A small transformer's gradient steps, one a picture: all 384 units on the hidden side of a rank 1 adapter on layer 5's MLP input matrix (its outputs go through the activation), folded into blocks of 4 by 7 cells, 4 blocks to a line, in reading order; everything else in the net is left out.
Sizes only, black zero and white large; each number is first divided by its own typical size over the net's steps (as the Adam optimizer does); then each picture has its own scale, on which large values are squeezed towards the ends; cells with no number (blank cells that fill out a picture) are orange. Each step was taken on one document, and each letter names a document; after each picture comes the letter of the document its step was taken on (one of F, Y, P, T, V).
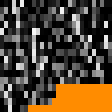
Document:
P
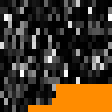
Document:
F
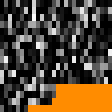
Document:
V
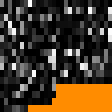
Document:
F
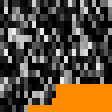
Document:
P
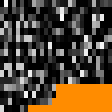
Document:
P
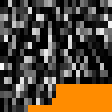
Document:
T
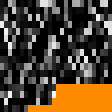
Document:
T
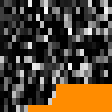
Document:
T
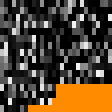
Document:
P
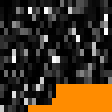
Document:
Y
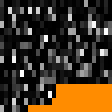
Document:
Y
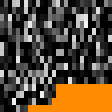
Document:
V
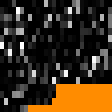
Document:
F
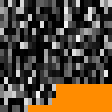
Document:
T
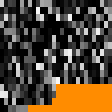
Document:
T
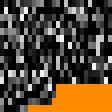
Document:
V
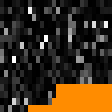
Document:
Y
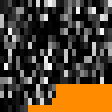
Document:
T
